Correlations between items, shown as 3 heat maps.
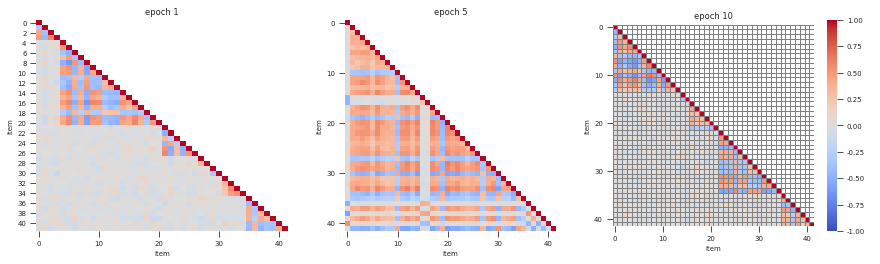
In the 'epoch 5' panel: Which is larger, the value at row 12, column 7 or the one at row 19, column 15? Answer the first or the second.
the first
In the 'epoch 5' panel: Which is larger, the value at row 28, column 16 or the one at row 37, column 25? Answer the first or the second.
the second
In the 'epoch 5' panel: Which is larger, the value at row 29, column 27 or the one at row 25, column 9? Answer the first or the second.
the second
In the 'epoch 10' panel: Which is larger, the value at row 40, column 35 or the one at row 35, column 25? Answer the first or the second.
the first
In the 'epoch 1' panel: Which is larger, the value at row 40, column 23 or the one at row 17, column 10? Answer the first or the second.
the second
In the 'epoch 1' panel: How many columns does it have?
42
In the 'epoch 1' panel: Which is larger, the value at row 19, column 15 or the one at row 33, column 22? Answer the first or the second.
the first
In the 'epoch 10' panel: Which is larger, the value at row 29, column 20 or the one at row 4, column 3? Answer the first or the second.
the second
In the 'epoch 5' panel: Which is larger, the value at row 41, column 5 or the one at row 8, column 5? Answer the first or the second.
the second
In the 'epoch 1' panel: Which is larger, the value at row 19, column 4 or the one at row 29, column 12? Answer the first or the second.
the first
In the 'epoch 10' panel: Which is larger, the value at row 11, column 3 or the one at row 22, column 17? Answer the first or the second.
the first
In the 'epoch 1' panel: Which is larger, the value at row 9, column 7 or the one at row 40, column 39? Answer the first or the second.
the first
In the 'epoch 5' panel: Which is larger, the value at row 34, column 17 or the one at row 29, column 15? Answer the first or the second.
the second
